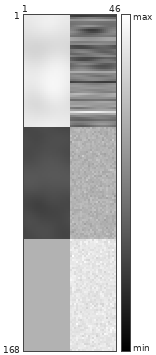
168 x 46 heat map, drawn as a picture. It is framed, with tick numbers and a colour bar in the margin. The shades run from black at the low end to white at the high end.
The table splits into 3 rows of 2 panels. Panel 1,1: very high, smooth, faint in contrast. Panel 1,2: middling, streaked across, strong in contrast. Panel 2,1: low, smooth, faint in contrast. Panel 2,2: high, fine-grained, faint in contrast. Panel 3,1: high, flat. Panel 3,2: very high, fine-grained, faint in contrast.
